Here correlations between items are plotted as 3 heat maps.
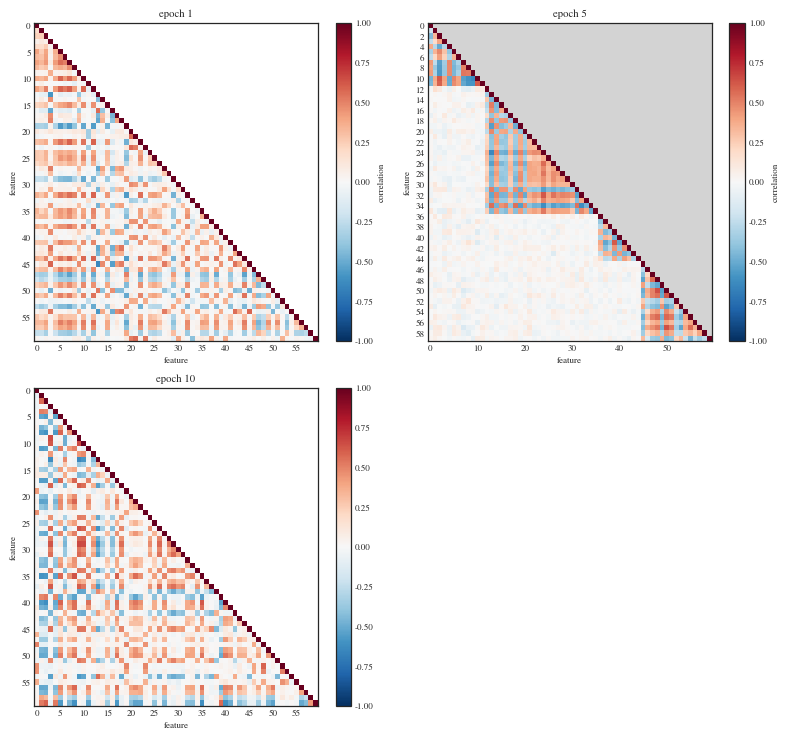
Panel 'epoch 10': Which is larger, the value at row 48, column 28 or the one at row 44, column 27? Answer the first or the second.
the second
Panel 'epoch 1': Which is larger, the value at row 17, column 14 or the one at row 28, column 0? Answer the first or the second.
the first
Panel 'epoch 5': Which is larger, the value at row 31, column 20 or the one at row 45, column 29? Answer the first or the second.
the first
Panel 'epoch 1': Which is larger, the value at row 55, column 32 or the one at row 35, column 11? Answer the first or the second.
the first
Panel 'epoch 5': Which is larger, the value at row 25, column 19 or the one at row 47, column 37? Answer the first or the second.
the first
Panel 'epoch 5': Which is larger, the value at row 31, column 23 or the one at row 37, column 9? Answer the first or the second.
the second
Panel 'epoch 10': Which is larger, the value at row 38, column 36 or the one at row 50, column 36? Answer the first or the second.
the second
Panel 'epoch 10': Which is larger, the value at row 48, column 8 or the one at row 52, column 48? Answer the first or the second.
the second
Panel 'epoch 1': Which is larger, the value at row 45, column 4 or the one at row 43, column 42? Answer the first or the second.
the second
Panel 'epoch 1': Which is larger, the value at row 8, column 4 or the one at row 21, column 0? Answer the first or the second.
the first
